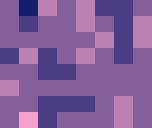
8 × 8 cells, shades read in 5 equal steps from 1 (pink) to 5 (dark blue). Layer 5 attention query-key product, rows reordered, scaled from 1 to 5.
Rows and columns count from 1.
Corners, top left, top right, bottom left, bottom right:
3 3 3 3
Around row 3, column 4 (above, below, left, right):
3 3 3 3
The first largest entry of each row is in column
2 2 7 1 3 2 3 3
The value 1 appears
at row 8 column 2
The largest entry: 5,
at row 1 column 2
